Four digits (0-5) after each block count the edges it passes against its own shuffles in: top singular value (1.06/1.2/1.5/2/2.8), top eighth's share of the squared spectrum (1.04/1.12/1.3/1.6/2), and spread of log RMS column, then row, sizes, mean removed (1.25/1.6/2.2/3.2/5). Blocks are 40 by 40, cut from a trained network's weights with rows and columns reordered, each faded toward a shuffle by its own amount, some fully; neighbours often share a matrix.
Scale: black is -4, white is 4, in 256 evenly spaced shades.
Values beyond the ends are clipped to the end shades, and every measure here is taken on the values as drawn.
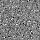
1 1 0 1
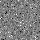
0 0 0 0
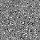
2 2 0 2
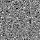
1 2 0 1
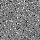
0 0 0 0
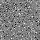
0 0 0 0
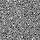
0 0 0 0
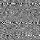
3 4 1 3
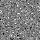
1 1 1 0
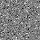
1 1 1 0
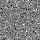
0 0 0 0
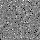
0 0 0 0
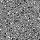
0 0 1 0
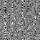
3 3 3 0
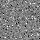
0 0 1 0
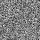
0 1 0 0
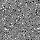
0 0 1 0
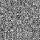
3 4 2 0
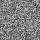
1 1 0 0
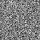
1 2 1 0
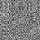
4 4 2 0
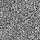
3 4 1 0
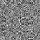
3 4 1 1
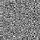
3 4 2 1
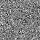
1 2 0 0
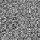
3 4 2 1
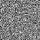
2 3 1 0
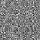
3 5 2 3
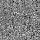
2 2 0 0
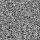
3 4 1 0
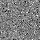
0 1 0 0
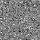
1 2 1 1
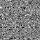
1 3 0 2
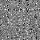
1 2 2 0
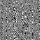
2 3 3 0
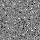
0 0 0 0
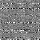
2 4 0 3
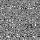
2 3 0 2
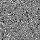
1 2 0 1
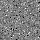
0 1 0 0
